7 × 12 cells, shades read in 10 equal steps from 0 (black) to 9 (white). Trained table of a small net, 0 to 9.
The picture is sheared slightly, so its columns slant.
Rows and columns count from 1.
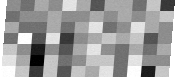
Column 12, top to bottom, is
2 7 5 5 6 5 7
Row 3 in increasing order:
4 4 4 4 5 5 6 6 6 6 8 8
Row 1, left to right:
5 4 6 5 8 6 3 6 6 4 7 2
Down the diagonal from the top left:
5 5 4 8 3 5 6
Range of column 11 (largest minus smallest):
6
